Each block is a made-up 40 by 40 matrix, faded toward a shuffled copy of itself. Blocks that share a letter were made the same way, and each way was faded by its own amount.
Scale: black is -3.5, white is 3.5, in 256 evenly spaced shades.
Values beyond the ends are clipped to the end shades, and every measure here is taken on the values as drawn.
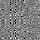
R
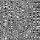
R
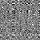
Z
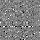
Z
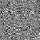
Z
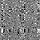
R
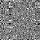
Z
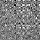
Z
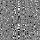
R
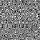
Z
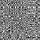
Z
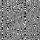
R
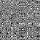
Z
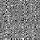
Z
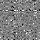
Z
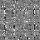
R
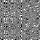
R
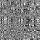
Z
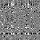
Z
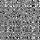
Z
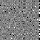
R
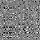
Z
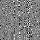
R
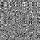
Z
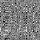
R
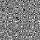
Z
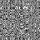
Z
